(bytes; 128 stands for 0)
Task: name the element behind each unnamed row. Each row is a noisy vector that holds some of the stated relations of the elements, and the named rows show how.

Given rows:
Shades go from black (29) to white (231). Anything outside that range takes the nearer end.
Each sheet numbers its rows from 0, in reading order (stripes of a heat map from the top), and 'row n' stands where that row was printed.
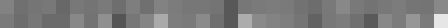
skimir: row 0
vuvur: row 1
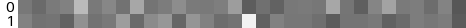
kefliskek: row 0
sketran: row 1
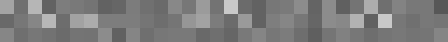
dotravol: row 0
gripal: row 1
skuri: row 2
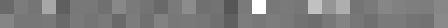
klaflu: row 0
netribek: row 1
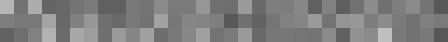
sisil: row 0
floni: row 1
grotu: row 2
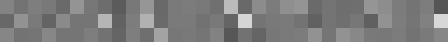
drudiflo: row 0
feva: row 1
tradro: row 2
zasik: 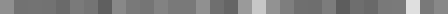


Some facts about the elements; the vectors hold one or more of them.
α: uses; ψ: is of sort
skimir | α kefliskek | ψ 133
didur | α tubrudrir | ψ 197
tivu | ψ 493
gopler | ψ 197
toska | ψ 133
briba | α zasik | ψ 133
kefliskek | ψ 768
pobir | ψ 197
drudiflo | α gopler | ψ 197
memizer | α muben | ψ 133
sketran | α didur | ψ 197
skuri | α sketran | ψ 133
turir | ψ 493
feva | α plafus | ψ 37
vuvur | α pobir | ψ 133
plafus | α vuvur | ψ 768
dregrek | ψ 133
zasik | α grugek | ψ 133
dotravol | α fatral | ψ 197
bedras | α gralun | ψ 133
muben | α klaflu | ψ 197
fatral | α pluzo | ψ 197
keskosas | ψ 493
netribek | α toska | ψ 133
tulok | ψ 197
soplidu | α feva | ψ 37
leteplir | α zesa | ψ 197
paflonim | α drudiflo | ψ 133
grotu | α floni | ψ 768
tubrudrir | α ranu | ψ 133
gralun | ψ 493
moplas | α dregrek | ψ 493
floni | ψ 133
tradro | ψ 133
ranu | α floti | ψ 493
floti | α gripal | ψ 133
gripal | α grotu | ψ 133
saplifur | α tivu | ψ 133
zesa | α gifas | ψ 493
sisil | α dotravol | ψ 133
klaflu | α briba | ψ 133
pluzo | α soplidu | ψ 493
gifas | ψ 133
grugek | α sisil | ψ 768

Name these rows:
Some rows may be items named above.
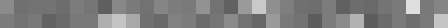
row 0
zasik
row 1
tubrudrir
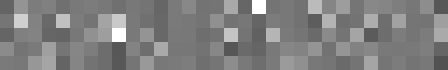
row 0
muben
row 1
pluzo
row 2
ranu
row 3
gifas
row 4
zesa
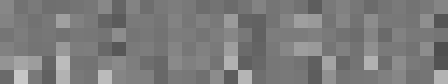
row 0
skuri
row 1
gopler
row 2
moplas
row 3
gopler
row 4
fatral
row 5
soplidu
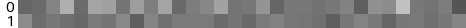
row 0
grotu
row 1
skuri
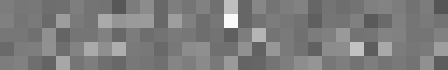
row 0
leteplir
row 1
didur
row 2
memizer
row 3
floti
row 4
tulok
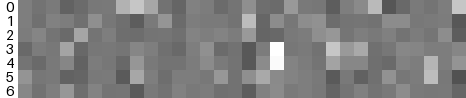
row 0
tubrudrir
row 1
drudiflo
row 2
tulok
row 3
klaflu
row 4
briba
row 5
grugek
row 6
paflonim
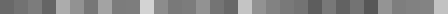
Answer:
plafus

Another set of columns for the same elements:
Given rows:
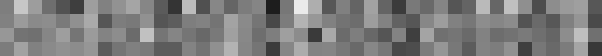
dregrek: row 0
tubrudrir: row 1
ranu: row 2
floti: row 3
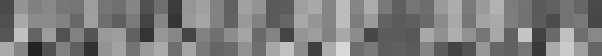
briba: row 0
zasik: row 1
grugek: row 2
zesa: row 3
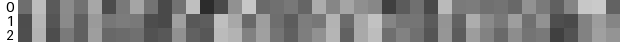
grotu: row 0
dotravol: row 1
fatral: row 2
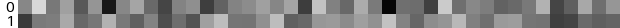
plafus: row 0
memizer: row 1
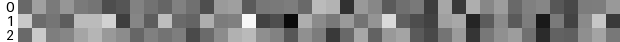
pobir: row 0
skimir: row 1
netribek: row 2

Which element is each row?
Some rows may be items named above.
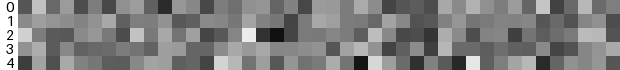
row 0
grugek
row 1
tubrudrir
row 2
kefliskek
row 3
pluzo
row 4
gopler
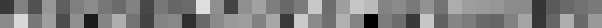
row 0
muben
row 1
plafus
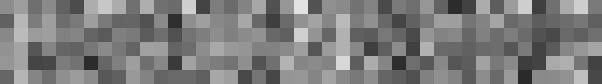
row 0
moplas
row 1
sisil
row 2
vuvur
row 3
pluzo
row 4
gifas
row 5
floni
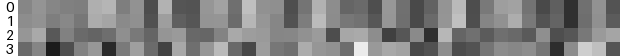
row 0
skuri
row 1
skuri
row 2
pluzo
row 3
leteplir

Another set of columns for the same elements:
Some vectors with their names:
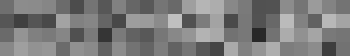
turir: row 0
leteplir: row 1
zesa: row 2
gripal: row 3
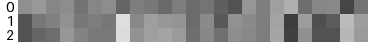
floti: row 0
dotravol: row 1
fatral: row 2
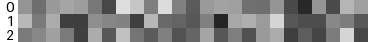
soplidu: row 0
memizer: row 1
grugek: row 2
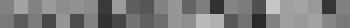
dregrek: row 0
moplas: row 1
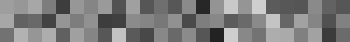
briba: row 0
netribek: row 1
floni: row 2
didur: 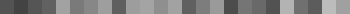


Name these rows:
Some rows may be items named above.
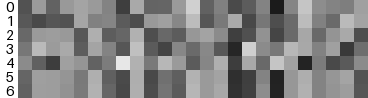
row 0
gopler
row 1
leteplir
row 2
grotu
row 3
floni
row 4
vuvur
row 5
kefliskek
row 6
kefliskek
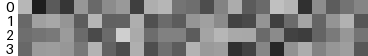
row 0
skuri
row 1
grotu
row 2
pluzo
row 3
kefliskek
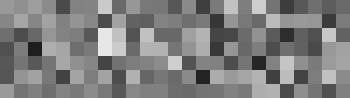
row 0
sisil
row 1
gifas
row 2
plafus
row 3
pobir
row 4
drudiflo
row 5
muben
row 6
tubrudrir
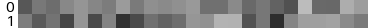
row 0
tulok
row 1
moplas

